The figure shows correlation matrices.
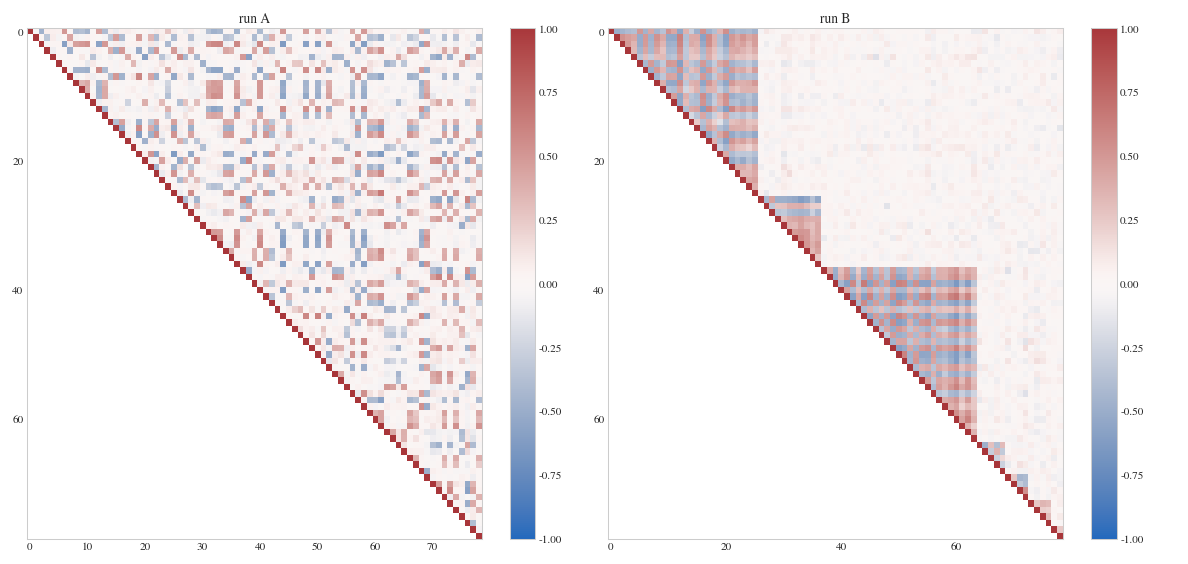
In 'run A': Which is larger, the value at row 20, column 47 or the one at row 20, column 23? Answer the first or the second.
the second
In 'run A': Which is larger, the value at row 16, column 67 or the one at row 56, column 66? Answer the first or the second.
the first
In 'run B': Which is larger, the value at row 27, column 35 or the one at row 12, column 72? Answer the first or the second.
the first
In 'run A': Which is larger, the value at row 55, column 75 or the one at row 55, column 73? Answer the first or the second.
the second
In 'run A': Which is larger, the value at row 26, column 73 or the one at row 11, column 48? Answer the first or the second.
the second
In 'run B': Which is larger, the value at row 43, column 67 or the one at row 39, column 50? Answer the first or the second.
the second
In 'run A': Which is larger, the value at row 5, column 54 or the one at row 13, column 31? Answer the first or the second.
the second
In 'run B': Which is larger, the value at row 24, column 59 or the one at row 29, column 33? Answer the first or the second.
the second
